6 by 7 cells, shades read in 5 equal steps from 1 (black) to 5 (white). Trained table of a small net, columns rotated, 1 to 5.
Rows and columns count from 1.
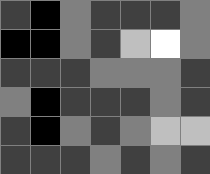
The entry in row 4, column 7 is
2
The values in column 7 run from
2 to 4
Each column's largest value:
3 2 3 3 4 5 4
